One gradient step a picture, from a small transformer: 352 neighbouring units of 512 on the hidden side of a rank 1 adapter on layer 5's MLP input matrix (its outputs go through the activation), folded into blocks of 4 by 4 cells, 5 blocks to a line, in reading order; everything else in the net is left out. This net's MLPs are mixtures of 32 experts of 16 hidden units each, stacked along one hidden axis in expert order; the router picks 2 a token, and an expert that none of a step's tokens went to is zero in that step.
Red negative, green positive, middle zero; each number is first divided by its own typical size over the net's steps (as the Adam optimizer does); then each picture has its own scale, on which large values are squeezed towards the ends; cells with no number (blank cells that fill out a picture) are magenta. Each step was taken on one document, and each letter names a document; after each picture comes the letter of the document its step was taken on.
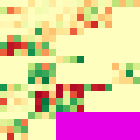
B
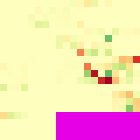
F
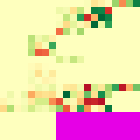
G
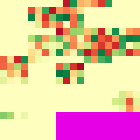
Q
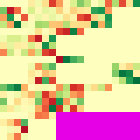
B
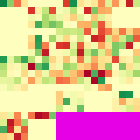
Q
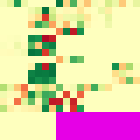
B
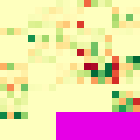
F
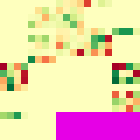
F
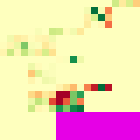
G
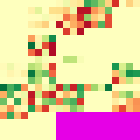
B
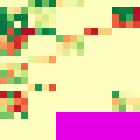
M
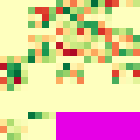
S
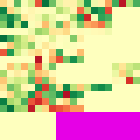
B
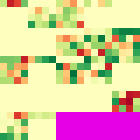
S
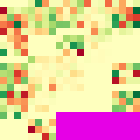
M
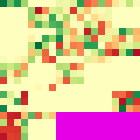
Q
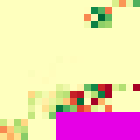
G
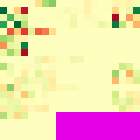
M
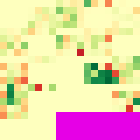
F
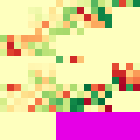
B
